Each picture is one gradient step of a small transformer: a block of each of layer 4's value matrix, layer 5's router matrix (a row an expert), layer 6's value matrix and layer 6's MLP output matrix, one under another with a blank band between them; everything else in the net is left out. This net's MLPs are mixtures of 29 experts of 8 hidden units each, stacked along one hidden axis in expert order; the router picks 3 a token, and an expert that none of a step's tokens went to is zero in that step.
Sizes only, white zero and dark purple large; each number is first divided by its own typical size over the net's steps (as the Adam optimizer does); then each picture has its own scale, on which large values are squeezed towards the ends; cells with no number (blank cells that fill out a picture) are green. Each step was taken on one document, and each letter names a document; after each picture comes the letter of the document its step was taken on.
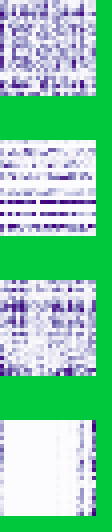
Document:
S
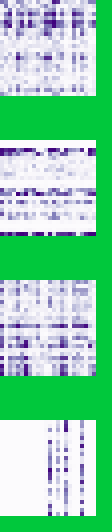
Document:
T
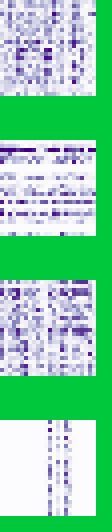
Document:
T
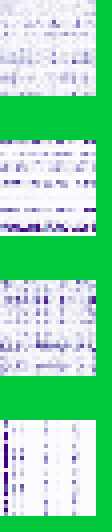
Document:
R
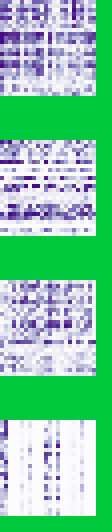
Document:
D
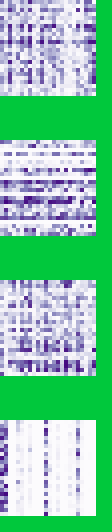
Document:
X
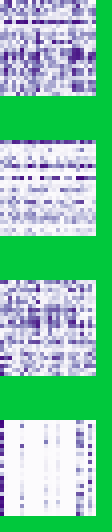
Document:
D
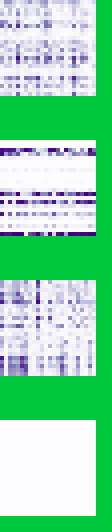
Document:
T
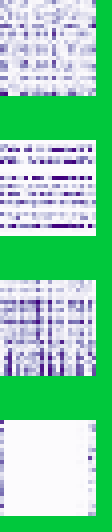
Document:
S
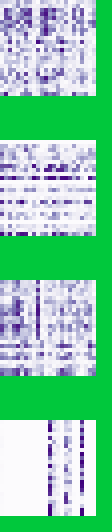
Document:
T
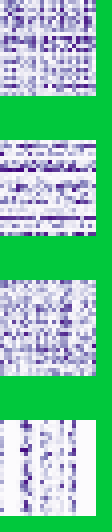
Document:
X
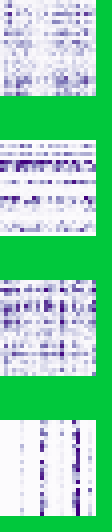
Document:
R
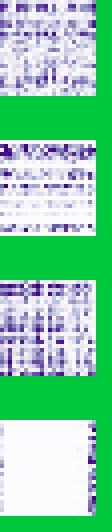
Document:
S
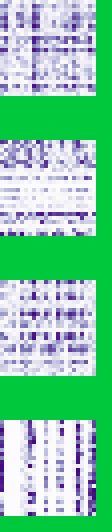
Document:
D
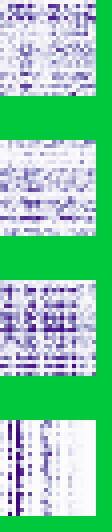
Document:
X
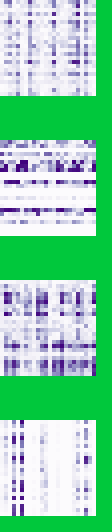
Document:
R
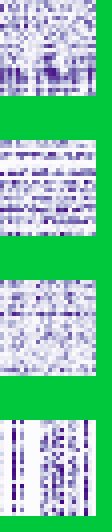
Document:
X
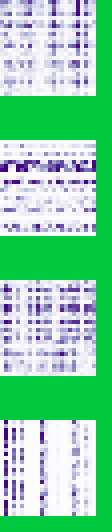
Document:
R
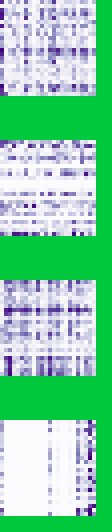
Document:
S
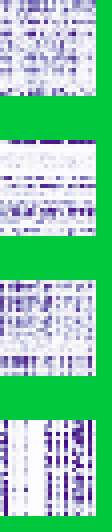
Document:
D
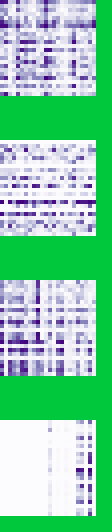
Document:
T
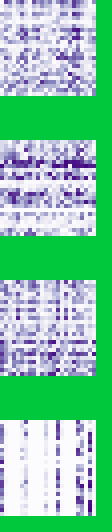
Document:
D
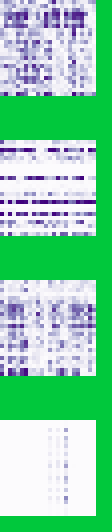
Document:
T
